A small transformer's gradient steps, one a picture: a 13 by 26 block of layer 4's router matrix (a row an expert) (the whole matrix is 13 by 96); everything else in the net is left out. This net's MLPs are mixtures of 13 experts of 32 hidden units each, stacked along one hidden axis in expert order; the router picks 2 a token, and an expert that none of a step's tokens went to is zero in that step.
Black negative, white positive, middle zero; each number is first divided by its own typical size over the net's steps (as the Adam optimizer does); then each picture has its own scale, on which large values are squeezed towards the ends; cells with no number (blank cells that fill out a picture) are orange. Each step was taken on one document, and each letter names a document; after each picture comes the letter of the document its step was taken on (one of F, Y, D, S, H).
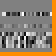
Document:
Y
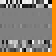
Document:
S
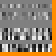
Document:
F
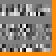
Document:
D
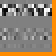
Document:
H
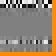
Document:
S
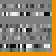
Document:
D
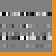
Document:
Y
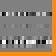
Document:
Y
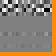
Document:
H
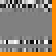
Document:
S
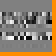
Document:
Y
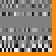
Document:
F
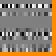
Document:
F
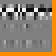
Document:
D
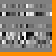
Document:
Y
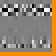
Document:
H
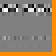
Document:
H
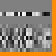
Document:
D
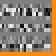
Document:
D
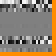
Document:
S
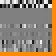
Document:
S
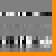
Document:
D
